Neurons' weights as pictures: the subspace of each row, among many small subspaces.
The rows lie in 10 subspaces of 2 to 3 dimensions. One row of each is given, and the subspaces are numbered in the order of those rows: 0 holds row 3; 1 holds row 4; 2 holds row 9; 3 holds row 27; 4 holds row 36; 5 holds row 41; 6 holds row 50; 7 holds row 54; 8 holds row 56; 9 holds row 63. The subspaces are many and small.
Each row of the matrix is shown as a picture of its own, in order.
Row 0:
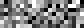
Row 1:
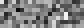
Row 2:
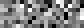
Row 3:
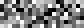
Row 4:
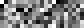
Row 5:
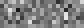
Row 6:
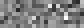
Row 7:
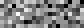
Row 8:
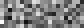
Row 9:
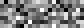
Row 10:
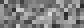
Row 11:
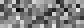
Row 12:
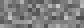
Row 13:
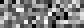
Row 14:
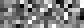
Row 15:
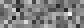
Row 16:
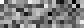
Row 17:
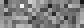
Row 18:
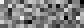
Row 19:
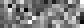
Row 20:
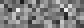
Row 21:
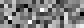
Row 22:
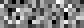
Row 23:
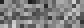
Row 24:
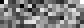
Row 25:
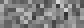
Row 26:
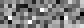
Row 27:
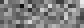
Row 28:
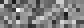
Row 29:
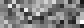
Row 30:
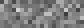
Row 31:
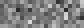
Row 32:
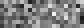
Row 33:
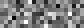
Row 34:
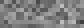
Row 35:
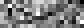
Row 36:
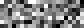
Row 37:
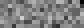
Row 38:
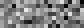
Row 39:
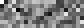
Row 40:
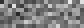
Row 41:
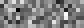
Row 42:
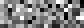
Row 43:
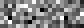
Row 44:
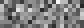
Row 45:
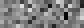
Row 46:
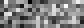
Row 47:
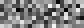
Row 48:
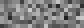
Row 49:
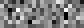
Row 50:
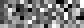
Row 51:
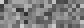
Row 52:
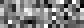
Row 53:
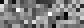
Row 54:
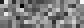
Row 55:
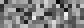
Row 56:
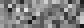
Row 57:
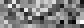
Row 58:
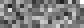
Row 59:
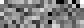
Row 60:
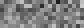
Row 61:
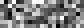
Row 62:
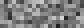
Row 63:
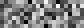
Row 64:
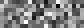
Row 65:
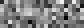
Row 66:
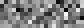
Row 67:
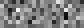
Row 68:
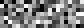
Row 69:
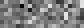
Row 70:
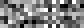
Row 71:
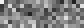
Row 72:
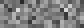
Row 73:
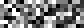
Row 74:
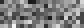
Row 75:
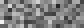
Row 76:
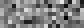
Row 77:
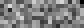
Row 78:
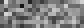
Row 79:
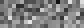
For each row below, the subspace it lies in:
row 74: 4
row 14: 3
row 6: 7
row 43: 1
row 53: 3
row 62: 0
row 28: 5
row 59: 4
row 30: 6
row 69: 3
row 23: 4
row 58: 4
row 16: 4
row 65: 2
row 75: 9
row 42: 6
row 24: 3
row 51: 1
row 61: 0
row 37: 4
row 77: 4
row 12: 0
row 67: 5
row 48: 0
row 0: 7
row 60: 1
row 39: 6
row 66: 6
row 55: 9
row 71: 2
